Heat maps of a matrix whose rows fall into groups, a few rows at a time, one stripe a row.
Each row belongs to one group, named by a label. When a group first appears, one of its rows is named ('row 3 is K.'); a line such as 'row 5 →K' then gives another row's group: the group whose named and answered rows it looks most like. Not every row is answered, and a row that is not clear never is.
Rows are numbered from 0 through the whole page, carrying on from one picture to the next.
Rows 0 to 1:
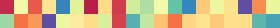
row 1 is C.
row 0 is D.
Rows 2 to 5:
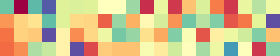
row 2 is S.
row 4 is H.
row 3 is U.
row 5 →D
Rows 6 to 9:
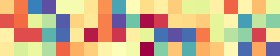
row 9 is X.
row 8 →D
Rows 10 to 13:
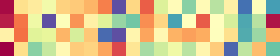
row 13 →D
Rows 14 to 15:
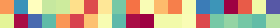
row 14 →U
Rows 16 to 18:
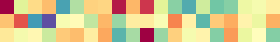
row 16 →D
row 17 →S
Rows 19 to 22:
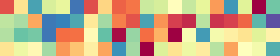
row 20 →C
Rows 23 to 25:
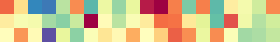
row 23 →H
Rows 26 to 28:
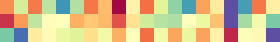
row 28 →X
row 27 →D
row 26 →D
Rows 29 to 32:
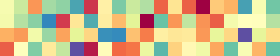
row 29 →C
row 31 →H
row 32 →D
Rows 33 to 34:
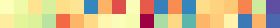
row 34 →X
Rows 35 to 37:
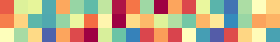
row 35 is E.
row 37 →U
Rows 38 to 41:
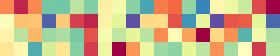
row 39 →U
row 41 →D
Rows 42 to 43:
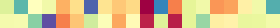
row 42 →X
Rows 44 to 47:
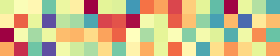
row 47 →S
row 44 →U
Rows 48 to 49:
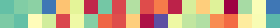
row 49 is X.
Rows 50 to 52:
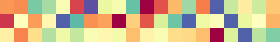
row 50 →H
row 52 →C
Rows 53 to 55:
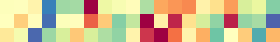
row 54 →U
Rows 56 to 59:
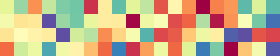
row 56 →C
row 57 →C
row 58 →E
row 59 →U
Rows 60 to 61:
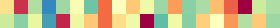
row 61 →X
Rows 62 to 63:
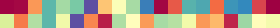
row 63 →S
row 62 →E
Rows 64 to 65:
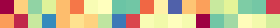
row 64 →H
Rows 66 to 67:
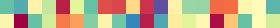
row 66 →X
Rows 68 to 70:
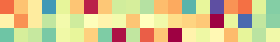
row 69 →C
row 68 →U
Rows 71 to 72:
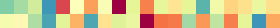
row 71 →X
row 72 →H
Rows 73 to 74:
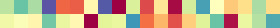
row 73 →X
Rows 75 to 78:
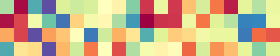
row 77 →E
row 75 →S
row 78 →C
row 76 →H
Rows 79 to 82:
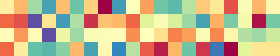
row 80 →D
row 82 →H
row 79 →S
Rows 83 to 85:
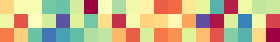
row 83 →U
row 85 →E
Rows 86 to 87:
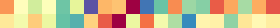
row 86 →E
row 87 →D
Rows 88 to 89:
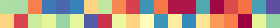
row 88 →C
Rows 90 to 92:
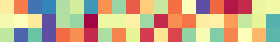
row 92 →X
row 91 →C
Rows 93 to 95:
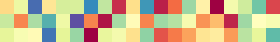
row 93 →E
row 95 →C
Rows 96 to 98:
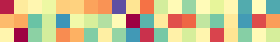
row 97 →E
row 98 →S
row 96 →U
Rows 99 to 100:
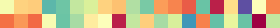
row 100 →D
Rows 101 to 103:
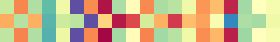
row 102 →E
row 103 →S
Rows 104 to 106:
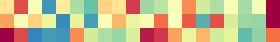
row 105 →E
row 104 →E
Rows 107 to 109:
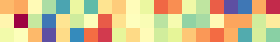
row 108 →S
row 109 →C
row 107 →E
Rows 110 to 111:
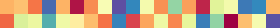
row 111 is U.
